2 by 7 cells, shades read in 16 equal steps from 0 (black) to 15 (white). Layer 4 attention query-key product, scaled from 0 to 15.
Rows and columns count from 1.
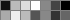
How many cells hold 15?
1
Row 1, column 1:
1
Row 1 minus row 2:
-9 -3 2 10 0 1 -6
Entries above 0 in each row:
6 7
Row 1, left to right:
1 11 13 15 8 4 0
